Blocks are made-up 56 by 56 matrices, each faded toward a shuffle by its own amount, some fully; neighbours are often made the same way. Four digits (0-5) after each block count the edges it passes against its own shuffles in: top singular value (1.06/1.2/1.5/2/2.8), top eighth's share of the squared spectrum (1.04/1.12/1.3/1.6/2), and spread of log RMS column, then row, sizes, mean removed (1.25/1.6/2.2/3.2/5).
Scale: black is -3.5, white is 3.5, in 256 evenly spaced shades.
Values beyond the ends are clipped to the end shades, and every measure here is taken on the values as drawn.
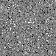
0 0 1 0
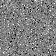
0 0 0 0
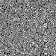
2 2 1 0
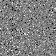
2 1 1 0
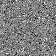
0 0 0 0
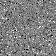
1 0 0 0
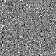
3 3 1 1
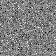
1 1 0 0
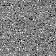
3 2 1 0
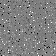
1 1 1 0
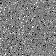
1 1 0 0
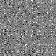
3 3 1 1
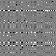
5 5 2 3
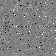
2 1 0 0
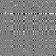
5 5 3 3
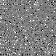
3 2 0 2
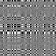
5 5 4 4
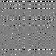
5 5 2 3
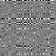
5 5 2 3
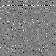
4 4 1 2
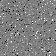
1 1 0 0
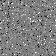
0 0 0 0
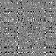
4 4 2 2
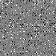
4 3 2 1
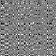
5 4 3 3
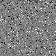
1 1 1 0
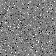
2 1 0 0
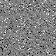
3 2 1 1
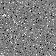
1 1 0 0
